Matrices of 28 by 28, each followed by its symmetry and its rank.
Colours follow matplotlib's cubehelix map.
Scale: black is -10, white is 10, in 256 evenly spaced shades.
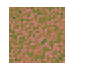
symmetric, full rank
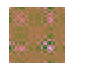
symmetric, rank three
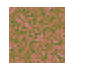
symmetric, full rank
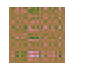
neither, rank two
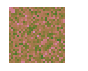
symmetric, full rank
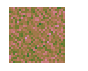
antisymmetric, full rank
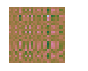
neither, rank two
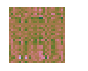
neither, rank three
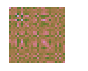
symmetric, rank three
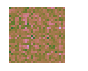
neither, rank five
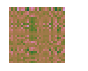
neither, rank three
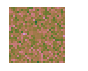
antisymmetric, full rank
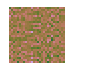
neither, rank five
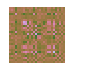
symmetric, rank three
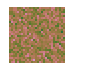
antisymmetric, full rank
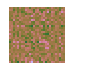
neither, rank five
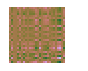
neither, rank two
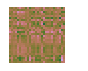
neither, rank three
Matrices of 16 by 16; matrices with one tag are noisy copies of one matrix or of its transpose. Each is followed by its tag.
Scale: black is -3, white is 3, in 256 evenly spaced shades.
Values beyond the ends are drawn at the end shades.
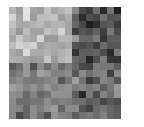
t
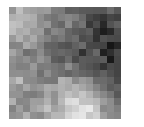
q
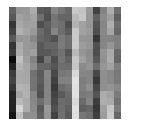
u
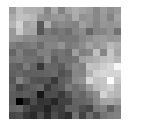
q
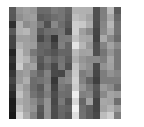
u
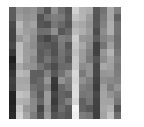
u
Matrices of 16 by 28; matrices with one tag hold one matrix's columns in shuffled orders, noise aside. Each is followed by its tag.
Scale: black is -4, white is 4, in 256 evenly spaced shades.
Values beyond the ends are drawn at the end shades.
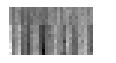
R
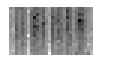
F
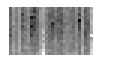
F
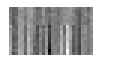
R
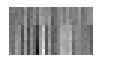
R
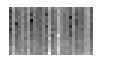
F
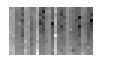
F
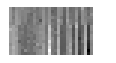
R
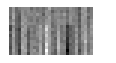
R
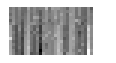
R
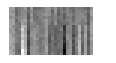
R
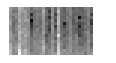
F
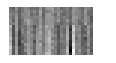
R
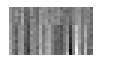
R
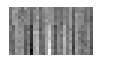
R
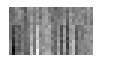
R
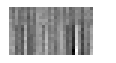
R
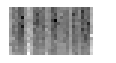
F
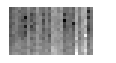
F
